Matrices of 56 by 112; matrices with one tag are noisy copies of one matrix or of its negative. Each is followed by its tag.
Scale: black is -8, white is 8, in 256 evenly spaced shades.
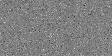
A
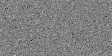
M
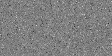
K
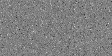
K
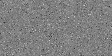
A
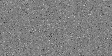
A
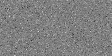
M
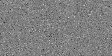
A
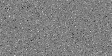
M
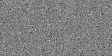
A
